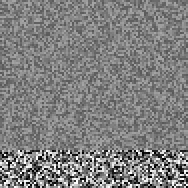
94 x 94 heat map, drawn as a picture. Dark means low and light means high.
The distribution is heavy-tailed on both sides. Overall the values sit about 50% of the way up the scale. No overall slope runs across the table. Neither half mirrors the other. The top part is calmer, up to a seam about 80% of the way down. No regular stripes run through it.
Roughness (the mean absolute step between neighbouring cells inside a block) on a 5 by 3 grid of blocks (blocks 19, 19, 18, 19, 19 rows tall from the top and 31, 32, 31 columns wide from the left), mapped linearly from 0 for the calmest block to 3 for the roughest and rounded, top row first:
0 0 0 | 0 0 0 | 0 0 0 | 0 0 0 | 3 3 3
